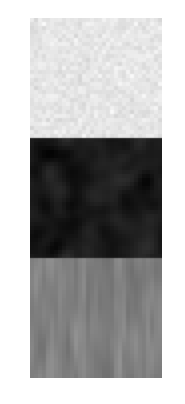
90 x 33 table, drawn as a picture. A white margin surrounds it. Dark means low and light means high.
The table splits into 3 rows of 1 panel. Panel 1,1: very high, fine-grained, faint in contrast. Panel 2,1: very low, blotchy, faint in contrast. Panel 3,1: middling, streaked downward, faint in contrast.
